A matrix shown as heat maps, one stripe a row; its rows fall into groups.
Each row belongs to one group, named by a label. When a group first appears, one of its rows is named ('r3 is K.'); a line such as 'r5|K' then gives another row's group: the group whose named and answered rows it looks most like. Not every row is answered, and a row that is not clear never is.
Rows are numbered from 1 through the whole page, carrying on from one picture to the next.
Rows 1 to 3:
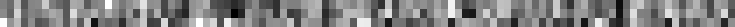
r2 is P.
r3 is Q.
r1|P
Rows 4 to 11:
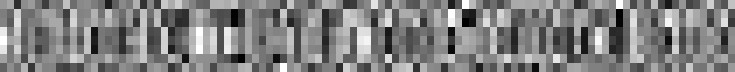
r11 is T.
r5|P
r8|Q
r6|P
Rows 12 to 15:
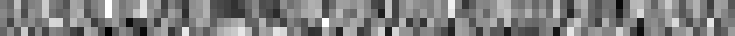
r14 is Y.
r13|P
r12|P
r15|T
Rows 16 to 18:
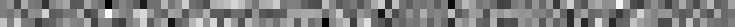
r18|Q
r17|P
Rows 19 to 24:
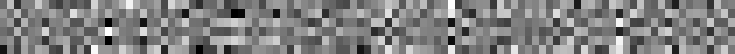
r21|T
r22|P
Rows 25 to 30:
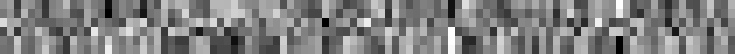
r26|T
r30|P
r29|P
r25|T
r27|Q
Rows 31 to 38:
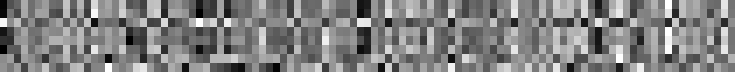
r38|P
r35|Y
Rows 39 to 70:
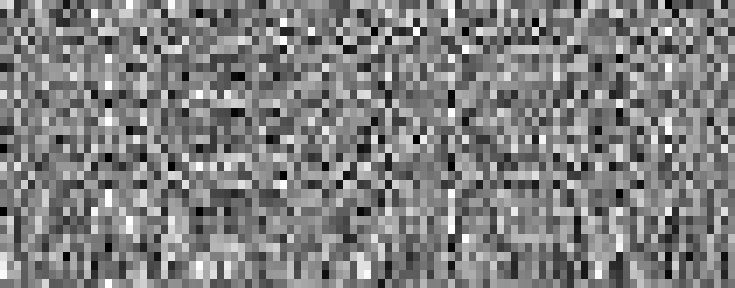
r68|Q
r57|Q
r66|T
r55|Y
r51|P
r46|Y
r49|Q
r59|T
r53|Y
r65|T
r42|P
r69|Q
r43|T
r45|P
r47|P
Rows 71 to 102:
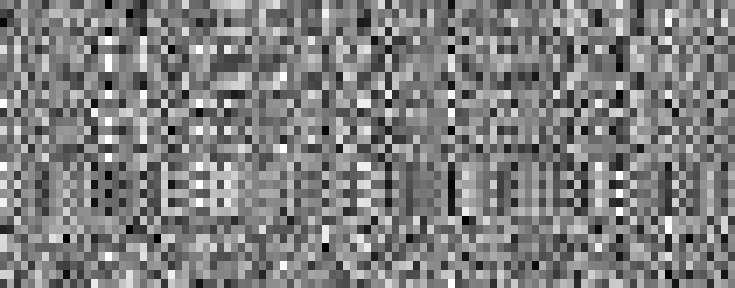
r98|Q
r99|P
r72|Y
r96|Y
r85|Q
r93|Q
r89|Q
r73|Y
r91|Q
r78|P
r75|P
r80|T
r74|T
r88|P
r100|T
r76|Q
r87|T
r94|T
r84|P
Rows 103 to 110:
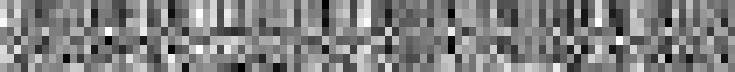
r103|Q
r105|Q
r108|Q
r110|P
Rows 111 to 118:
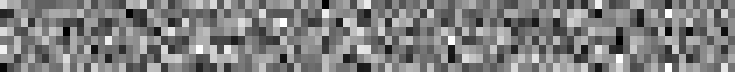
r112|Y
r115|P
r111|Q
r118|Y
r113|T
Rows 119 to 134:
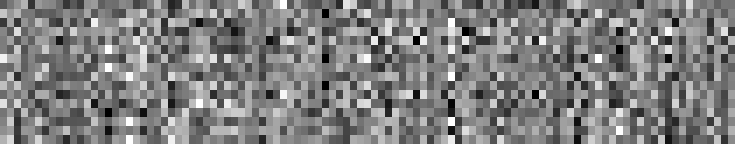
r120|Q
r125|Q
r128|Q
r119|T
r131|T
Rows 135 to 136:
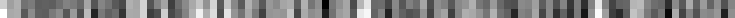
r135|Q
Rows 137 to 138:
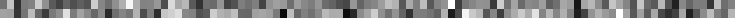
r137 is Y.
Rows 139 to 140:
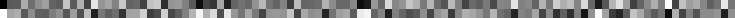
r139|Y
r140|Q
